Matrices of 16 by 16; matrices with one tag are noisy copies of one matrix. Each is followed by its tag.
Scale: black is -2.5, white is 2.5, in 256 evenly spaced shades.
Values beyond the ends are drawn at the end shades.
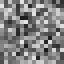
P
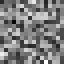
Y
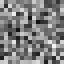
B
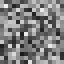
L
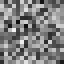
P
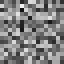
Y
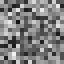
L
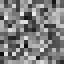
P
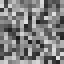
B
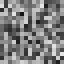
B
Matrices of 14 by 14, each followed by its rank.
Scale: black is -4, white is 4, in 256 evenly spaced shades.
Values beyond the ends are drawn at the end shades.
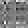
two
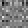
two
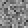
full rank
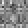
three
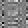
two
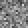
full rank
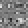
three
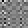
two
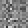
three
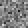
full rank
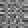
three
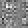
three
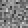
full rank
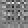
two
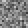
full rank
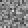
full rank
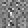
three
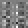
two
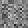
three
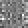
three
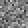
full rank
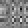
two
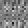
two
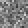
full rank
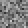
full rank
